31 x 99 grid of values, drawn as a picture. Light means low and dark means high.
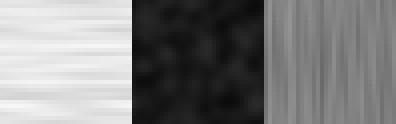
It is made of 1 by 3 panels. Panel 1,1: very low, streaked across, faint in contrast. Panel 1,2: very high, blotchy, faint in contrast. Panel 1,3: middling, streaked downward, faint in contrast.
